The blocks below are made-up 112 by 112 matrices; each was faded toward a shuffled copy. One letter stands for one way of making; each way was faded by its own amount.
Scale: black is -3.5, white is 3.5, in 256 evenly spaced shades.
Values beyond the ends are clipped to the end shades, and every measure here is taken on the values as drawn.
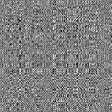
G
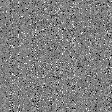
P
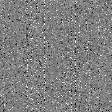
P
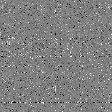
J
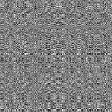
G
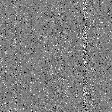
P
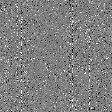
P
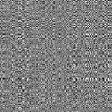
G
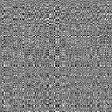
G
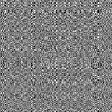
G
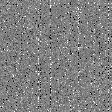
P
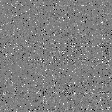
J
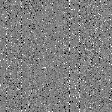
P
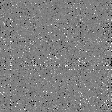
J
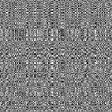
G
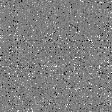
J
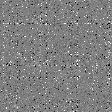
J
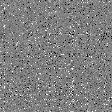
J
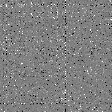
J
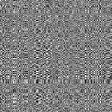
G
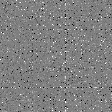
J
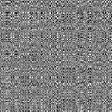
G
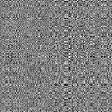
G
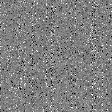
P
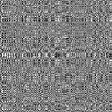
G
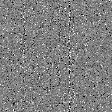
P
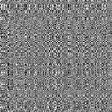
G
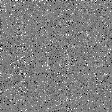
J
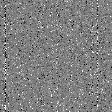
P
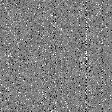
P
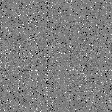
J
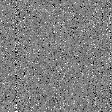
P
